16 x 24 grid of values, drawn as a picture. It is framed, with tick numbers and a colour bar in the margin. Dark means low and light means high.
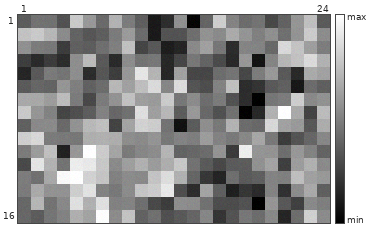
Odd rows or columns: none. Mirror symmetry: none. Ninth with the highest average: bottom left. Stripes: none.
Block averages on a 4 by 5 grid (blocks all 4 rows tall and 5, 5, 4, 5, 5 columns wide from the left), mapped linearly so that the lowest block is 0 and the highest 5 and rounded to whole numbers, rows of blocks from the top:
2 2 0 2 4 / 3 3 4 1 3 / 4 5 3 3 3 / 4 5 3 0 3
